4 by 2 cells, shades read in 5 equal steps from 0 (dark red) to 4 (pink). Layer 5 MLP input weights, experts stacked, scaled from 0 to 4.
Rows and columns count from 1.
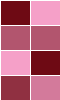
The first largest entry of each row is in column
2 1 1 2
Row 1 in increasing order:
0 4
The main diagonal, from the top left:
0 2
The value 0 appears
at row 1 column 1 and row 3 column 2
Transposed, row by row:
0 2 4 1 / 4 2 0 3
